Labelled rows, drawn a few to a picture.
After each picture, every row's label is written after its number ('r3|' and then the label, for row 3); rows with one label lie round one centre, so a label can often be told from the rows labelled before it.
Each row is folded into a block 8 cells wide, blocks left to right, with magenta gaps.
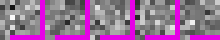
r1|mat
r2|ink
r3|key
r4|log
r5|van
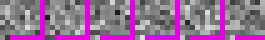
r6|key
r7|log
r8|van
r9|van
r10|key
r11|van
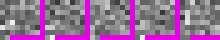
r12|van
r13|van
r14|ink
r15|van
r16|log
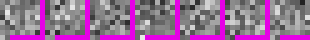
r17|key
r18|mat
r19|ink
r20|van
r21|mat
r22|log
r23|key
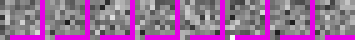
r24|log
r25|ink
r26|mat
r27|ink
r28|key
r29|van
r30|ink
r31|mat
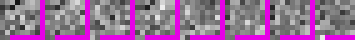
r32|mat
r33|mat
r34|key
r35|mat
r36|key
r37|log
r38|log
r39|van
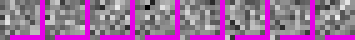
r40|log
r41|log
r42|mat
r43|mat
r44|key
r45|key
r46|key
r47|mat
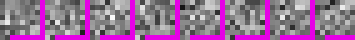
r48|log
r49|key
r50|mat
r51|key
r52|mat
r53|key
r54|mat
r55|mat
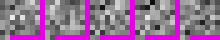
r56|mat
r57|key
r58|mat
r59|mat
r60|ink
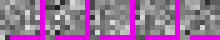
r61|key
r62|mat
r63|log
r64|log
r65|ink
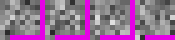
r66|ink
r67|ink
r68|log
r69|key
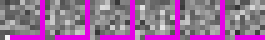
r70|van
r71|log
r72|ink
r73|key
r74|log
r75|mat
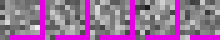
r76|log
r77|key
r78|key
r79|mat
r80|van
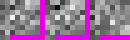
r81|mat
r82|mat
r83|log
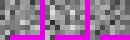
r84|log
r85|key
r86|ink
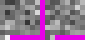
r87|van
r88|van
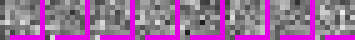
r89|log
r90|van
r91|van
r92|log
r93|ink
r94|log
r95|ink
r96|key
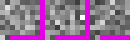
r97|key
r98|key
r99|van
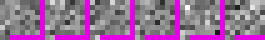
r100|ink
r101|ink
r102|van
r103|ink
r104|key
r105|mat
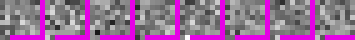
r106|log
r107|key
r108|ink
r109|log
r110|van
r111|log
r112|van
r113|key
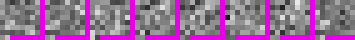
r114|van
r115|van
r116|key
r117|mat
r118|mat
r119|log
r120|mat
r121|van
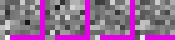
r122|van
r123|mat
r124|van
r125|van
